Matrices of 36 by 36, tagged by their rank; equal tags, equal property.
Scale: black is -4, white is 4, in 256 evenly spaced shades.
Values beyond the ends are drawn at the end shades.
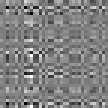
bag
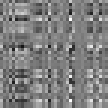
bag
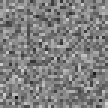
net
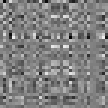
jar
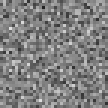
net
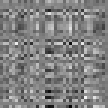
jar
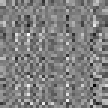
jar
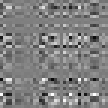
bag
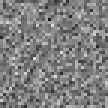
net
